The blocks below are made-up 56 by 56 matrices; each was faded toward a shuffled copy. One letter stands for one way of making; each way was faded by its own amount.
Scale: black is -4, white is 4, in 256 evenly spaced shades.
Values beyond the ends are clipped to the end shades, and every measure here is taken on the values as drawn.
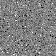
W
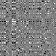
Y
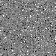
W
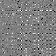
Y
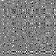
Y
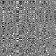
Y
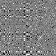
Y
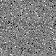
W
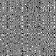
Y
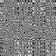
Y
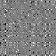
Y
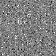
W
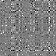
Y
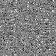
W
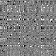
Y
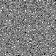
W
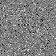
W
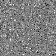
W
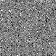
W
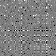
Y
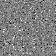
W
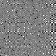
Y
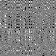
Y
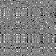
Y
